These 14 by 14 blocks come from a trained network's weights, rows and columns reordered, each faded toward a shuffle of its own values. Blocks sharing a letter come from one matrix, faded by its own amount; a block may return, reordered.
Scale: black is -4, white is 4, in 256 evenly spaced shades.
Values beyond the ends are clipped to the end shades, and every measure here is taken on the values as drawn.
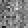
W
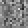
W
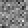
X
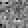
X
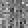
W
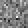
X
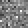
X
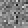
X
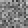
X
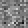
W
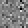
X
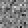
X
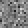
X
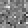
X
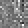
X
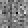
W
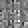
W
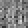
W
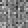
W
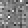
X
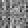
W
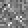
X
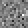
X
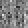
W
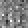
W
